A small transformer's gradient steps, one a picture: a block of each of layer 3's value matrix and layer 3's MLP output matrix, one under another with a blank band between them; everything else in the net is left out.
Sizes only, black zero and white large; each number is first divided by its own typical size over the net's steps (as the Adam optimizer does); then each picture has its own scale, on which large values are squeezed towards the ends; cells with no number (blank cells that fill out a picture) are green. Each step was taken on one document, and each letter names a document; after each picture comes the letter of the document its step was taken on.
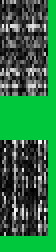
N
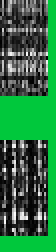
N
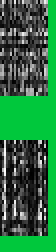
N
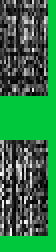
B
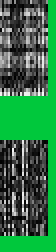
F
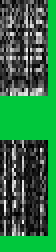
F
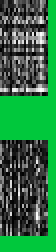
B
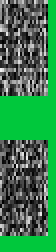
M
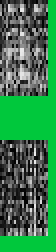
M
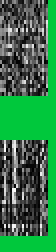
F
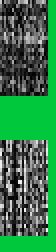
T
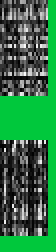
N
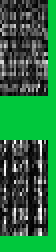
N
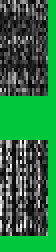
B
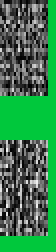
T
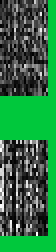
B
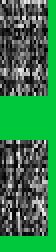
T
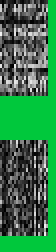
M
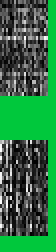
B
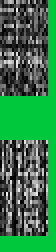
T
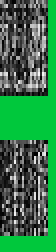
M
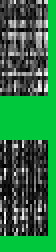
N
